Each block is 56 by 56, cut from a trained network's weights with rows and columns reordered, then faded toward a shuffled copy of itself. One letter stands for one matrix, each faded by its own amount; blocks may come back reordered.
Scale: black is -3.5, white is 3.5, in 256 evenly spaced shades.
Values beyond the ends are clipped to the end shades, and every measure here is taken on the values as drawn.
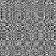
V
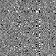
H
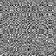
V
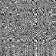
H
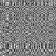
V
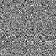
H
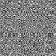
H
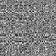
H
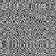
V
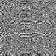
H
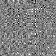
H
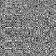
H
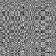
V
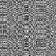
V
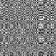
V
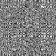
H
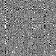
H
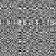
V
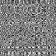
H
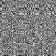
H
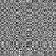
V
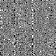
H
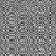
V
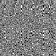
H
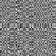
V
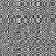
V
